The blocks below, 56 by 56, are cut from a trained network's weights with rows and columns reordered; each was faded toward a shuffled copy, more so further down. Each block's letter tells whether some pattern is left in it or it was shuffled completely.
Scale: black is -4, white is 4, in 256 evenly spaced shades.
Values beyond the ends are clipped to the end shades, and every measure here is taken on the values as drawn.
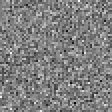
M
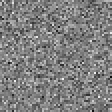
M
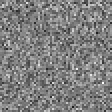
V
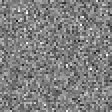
M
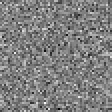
V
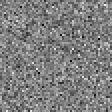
M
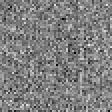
V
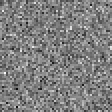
M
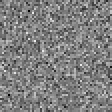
M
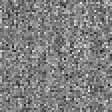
V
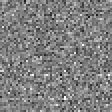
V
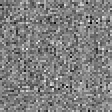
V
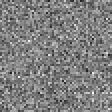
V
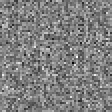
V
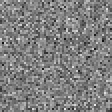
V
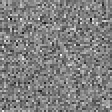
V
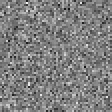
M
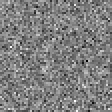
M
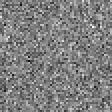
M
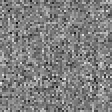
V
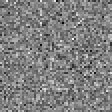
V
